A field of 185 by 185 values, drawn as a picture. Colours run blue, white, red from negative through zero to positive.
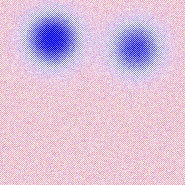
Average level on the scale: 50%. Odd rows or columns: none. Ninth with the lowest average: top left. Dips: two.
